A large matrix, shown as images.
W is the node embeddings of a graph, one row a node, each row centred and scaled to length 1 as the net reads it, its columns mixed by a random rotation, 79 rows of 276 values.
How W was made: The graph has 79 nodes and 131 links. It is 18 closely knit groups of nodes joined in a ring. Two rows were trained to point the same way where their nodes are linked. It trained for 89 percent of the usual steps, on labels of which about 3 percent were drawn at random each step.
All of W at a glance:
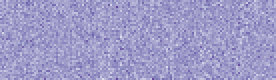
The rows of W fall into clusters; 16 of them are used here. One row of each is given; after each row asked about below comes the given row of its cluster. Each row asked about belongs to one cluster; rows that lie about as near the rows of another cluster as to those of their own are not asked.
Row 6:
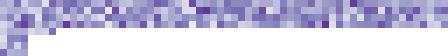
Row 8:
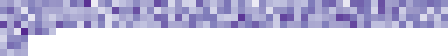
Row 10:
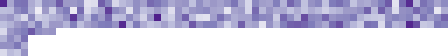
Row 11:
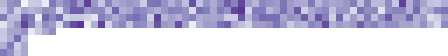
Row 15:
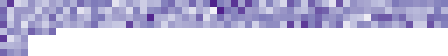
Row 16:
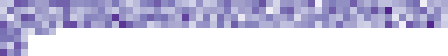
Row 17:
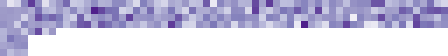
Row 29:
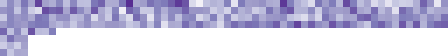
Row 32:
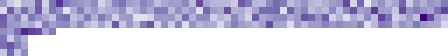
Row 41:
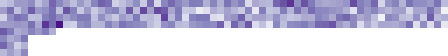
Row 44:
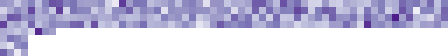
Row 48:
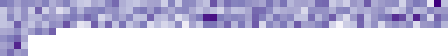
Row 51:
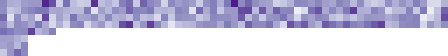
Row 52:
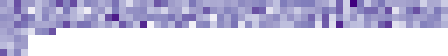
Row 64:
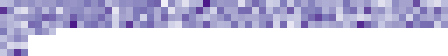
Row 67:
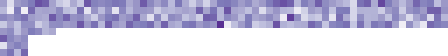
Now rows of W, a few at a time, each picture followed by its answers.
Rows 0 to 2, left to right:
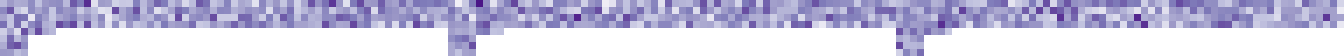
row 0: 8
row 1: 17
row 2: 41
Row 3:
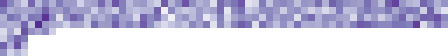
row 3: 10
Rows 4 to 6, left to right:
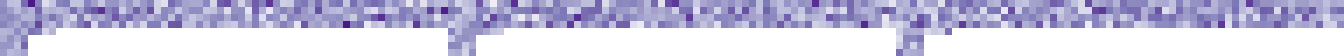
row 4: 17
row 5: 17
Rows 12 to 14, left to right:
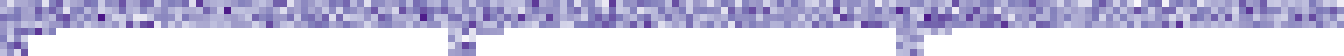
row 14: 64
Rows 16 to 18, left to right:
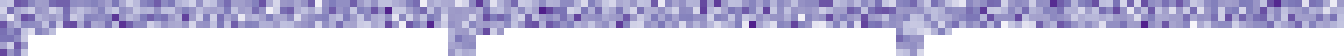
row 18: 44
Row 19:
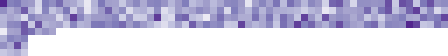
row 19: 10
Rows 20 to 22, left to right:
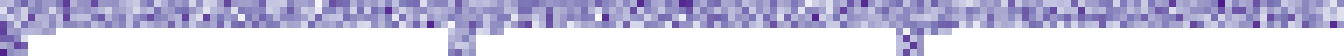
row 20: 16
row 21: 11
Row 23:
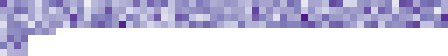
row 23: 10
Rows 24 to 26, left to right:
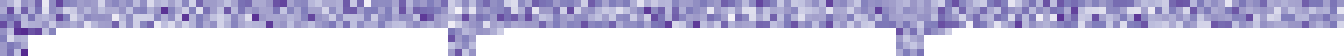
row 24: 32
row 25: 67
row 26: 41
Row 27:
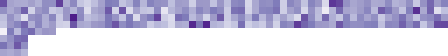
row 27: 10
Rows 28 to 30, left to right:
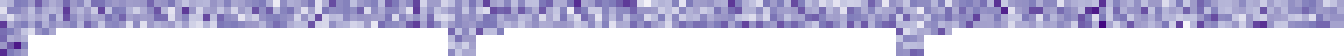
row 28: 16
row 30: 64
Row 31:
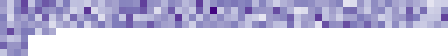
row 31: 51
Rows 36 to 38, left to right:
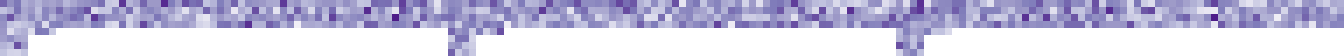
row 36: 44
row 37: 29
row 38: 51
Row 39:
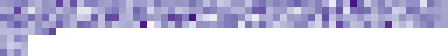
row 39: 52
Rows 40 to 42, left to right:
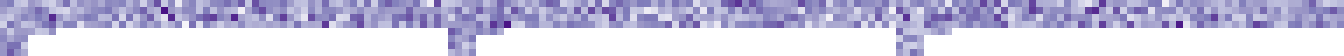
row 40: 48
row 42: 64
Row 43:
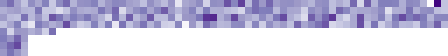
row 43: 48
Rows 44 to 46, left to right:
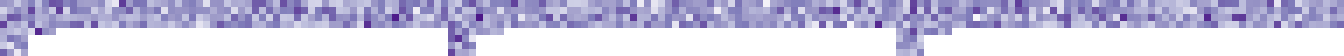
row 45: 16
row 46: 67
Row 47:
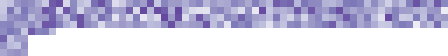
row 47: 41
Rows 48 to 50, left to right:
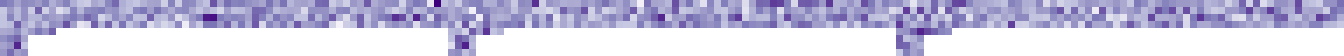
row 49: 8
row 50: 32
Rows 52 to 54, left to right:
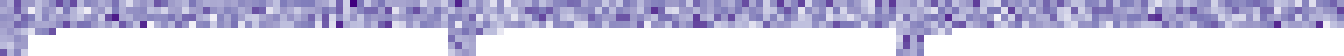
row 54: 6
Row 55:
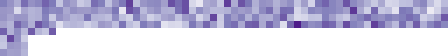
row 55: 29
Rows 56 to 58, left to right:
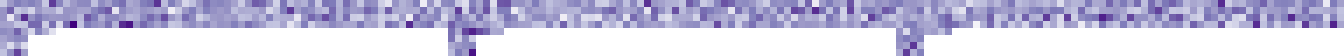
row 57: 32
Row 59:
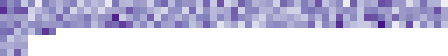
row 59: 52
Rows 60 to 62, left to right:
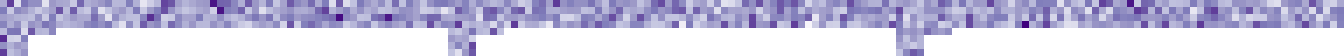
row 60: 15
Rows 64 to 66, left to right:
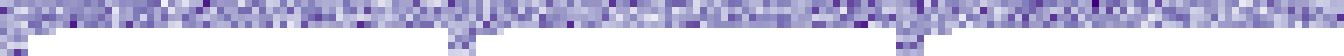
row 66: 51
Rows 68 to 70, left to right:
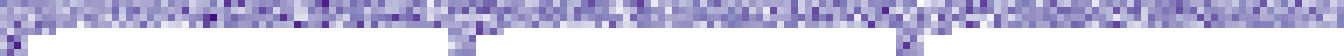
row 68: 48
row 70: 11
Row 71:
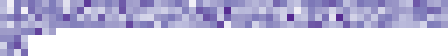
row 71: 67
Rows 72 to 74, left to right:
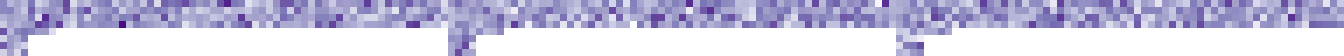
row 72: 41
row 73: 48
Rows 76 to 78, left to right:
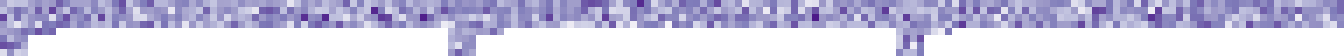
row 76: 32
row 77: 11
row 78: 6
